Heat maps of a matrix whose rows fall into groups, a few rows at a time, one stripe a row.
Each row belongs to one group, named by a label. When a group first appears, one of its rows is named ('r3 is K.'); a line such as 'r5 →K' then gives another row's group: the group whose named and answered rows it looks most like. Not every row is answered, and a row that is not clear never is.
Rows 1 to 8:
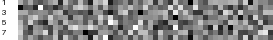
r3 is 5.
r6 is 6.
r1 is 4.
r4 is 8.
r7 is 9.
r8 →4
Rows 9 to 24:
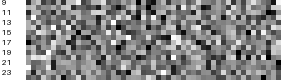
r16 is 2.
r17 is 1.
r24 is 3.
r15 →8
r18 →5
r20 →8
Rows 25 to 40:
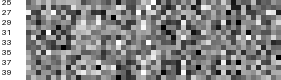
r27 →9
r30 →6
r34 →3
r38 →4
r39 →6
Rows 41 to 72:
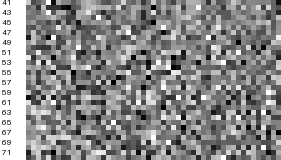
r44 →1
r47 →2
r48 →1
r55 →2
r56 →5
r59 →9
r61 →9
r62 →6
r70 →8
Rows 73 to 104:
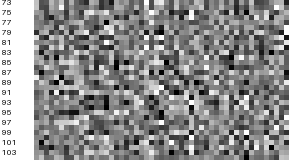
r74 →9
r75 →6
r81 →1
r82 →9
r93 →5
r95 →3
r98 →9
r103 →6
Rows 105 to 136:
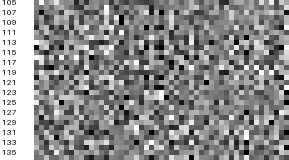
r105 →8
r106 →1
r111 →4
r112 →6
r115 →6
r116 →5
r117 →2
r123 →9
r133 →6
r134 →9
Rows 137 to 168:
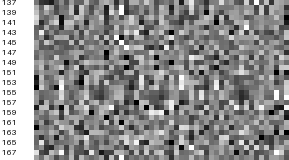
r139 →4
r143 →2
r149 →6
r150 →5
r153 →1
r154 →1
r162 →1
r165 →2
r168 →4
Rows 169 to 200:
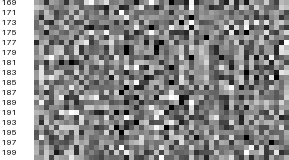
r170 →5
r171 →4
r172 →8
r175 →6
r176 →4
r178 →5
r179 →5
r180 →8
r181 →3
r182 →2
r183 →5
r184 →8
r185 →2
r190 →6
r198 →4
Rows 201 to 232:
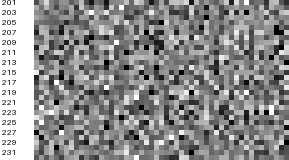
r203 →6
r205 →3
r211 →5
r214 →5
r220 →2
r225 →2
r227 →1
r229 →9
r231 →8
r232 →2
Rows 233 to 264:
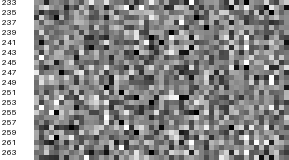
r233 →6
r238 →4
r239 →2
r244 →8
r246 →6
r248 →8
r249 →8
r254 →8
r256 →1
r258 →3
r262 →4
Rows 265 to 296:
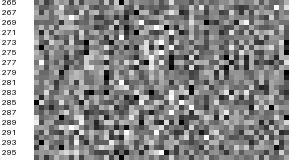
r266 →9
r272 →4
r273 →9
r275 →9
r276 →6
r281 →4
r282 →8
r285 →1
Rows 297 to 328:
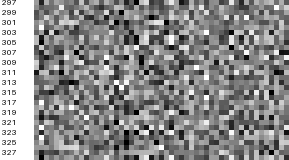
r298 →9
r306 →2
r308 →6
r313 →3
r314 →4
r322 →2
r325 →5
